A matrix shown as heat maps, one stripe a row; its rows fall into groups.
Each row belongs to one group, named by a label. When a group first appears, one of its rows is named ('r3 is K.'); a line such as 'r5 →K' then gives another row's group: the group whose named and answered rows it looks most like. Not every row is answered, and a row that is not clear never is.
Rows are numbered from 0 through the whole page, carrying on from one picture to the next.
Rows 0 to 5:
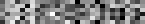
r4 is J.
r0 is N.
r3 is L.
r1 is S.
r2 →J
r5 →N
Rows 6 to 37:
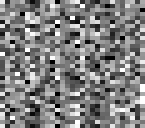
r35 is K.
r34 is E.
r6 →E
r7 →K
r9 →K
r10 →N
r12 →E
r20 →K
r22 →N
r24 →J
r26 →S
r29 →E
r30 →S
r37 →E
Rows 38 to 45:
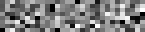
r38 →N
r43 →J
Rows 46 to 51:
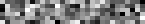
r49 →J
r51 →E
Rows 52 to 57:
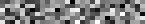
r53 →J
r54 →E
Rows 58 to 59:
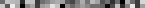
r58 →J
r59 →K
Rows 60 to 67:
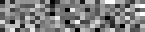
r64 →K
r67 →N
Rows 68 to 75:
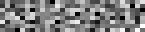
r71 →N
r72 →J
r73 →E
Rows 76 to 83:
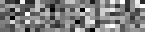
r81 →N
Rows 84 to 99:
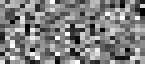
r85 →J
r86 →L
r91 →S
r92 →N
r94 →N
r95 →K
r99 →E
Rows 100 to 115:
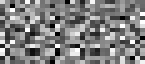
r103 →S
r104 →L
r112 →E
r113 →E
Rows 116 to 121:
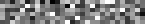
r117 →N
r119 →L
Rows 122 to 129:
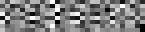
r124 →K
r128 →L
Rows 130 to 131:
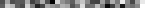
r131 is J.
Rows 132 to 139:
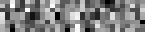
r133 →K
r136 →E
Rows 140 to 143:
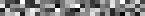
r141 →E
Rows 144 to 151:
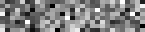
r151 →E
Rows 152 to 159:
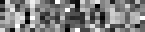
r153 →N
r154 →N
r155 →S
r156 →S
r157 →S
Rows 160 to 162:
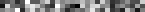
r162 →J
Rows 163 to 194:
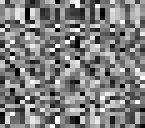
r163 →E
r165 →S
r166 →S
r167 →S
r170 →E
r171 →J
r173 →N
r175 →L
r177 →N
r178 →E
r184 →J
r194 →L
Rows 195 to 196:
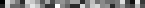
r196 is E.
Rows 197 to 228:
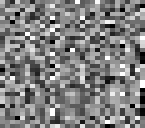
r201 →K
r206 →S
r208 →J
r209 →N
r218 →S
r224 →L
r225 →L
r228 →K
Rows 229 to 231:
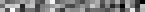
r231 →K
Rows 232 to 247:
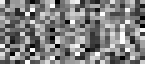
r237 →N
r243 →E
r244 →N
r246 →L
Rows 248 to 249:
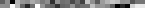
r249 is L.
